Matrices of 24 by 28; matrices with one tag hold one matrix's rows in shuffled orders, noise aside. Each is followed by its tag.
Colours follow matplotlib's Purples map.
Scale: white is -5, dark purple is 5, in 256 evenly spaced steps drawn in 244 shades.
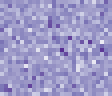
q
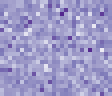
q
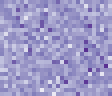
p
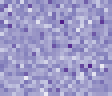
q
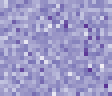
p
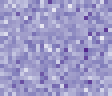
p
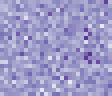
p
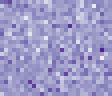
q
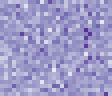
p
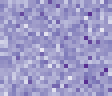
p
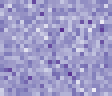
q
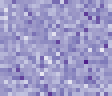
p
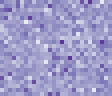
q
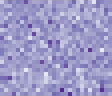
q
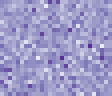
q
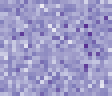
p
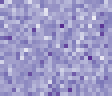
q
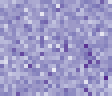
p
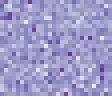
q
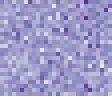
p
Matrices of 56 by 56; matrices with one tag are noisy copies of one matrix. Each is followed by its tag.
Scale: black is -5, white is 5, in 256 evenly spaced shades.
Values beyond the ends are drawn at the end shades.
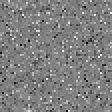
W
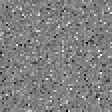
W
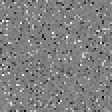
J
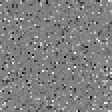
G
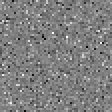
J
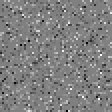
W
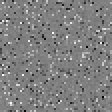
J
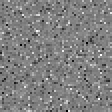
W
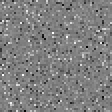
J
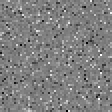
W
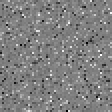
W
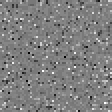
G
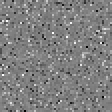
J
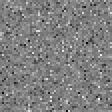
W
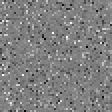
J
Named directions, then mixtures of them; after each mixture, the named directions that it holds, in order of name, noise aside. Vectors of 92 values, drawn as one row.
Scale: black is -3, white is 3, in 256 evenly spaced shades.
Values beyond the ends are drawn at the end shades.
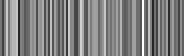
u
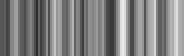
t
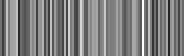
u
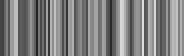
t, u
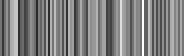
t, u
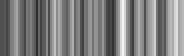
t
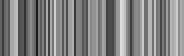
t, u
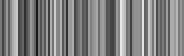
t, u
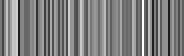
u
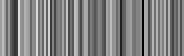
t, u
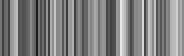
t, u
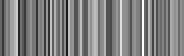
t, u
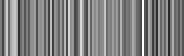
u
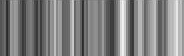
t
